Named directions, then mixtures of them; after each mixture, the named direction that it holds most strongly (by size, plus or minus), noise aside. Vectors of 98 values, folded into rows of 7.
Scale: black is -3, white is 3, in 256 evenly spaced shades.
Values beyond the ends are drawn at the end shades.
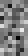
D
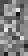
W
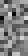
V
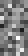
D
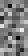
D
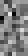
V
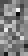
W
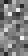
W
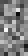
W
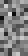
V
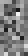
W
